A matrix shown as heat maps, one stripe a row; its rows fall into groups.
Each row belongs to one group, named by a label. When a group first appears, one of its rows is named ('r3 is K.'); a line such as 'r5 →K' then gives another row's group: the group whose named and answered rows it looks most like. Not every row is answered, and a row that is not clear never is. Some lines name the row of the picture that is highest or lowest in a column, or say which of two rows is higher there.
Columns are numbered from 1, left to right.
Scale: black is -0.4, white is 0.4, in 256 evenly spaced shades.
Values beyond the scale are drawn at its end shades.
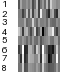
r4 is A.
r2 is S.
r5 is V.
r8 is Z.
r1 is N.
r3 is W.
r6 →Z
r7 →Z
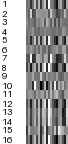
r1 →S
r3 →W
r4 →V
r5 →S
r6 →V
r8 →S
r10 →N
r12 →S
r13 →S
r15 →N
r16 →S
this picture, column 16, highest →11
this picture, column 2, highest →15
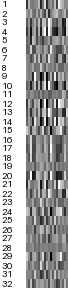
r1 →N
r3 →S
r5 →A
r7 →S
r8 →W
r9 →N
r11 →V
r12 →N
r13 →S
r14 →N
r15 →A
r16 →Z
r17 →Z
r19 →W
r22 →S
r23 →W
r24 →A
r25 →N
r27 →V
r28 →V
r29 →A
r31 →N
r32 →Z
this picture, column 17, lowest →20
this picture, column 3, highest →20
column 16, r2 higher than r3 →Yes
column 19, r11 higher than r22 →Yes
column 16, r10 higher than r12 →No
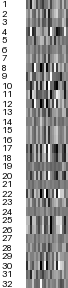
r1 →A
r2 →V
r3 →V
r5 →W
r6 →V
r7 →V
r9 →Z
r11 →A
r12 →N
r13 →V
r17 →S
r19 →V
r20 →S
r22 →N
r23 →V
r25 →A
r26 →A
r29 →N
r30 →N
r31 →A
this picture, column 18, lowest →9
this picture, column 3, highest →4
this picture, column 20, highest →4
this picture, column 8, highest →32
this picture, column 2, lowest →4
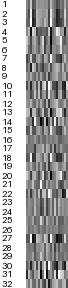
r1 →Z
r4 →A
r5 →A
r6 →A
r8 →A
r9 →V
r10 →S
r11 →S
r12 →V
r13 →A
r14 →N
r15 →Z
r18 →Z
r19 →V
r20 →A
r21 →W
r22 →S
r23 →N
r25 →W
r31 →N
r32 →V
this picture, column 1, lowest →31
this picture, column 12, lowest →32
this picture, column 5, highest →14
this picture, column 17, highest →31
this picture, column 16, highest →4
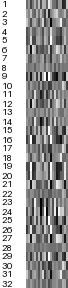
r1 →S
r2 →V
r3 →A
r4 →Z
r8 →W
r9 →S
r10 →V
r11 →N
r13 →V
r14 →N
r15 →S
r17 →V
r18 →A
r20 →Z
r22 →V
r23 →N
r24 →N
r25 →S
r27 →A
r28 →V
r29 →S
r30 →V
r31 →A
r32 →V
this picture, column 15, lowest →9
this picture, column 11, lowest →24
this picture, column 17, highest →24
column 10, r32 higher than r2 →Yes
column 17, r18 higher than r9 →Yes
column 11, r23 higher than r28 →No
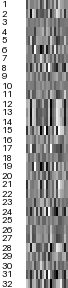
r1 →N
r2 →A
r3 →W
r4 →W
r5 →Z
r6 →N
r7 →W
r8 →S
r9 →V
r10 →W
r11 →Z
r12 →A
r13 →A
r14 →A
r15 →N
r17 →Z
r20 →V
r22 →N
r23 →W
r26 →Z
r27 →Z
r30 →W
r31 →S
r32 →A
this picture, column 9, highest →32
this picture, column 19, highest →15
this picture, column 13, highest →17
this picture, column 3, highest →17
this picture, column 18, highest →32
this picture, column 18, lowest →17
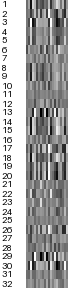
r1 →A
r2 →S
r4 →Z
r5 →Z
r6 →N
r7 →V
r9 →A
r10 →V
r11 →V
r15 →A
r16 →V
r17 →S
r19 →S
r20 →S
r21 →W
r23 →W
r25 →V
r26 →S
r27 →A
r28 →W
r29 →N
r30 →Z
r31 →Z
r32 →V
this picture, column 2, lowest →30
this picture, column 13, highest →3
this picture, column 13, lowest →15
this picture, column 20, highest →30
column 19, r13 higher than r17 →Yes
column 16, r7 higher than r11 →Yes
